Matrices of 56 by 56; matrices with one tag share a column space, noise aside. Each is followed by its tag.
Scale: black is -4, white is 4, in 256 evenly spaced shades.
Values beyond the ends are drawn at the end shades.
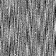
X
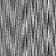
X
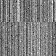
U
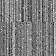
U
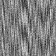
X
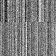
U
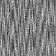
X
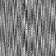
X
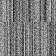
U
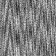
X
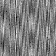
X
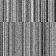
U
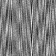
X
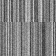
U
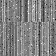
U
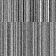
U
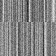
U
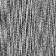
X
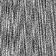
X
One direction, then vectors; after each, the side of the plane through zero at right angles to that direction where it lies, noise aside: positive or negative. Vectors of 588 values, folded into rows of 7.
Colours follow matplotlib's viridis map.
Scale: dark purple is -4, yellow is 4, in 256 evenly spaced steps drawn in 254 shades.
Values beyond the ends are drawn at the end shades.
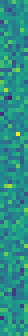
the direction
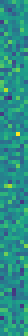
positive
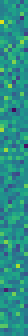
negative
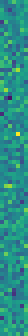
positive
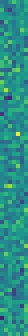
positive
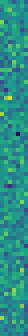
negative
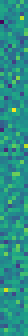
positive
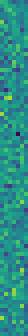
negative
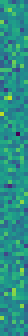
negative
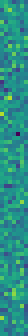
negative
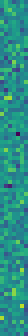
negative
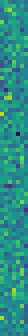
negative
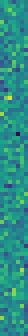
negative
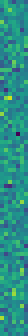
negative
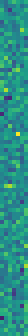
positive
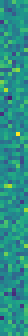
positive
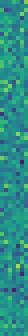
positive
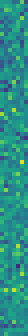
negative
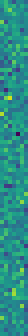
negative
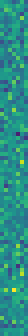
negative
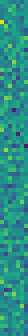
negative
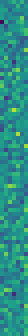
positive
